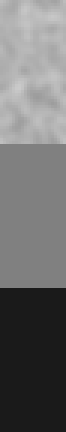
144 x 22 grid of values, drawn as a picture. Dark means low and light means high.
The table splits into 3 rows of 1 panel. Panel 1,1: high, blotchy, faint in contrast. Panel 2,1: middling, flat. Panel 3,1: very low, flat.
